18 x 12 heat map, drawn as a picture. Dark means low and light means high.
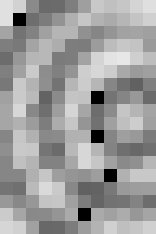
Ninth with the highest average: top right. Slope: none. Lone odd cells: 5, each lower than its neighbours. Average level on the scale: 60%. Rings: centred on the middle right.
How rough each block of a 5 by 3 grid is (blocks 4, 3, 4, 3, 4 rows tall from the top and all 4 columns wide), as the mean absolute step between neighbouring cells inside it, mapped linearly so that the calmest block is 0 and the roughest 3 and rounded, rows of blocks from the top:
3 1 0 / 1 1 1 / 1 3 1 / 1 1 2 / 1 3 1
